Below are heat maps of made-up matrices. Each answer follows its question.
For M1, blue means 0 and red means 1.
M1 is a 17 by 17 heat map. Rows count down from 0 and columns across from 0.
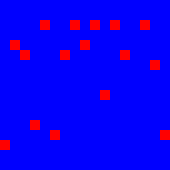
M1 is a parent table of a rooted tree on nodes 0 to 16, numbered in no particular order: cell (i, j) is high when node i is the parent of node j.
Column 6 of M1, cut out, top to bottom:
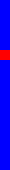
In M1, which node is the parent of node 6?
5
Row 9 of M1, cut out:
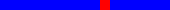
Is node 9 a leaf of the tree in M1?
no
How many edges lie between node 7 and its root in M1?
3
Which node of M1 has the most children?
2
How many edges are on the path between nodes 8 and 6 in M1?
4
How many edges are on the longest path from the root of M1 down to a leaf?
4
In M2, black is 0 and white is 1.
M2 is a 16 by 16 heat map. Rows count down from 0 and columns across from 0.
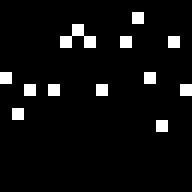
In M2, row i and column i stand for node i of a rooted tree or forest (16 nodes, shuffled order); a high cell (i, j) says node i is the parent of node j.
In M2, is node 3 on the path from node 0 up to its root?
yes
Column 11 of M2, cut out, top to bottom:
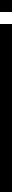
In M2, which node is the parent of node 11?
1
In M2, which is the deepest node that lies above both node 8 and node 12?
7
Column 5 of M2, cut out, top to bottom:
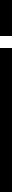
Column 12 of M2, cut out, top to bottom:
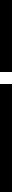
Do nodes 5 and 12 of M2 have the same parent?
no
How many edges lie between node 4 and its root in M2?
2
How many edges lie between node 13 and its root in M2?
2
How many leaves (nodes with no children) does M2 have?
9
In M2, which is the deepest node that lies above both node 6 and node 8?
7
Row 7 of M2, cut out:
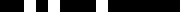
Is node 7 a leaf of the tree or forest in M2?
no
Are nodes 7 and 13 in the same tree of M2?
yes
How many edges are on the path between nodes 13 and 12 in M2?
6
